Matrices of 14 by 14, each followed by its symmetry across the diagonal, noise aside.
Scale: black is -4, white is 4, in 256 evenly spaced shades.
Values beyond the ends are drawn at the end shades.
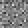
antisymmetric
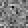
neither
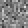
neither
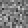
neither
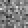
antisymmetric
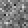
symmetric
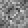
symmetric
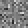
antisymmetric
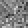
antisymmetric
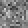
antisymmetric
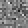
neither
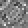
symmetric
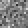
symmetric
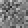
symmetric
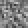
antisymmetric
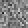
neither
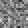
antisymmetric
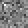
symmetric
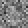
neither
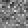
neither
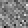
antisymmetric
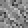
symmetric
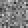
antisymmetric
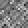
symmetric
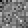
symmetric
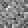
symmetric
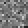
neither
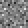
antisymmetric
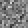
neither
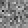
neither
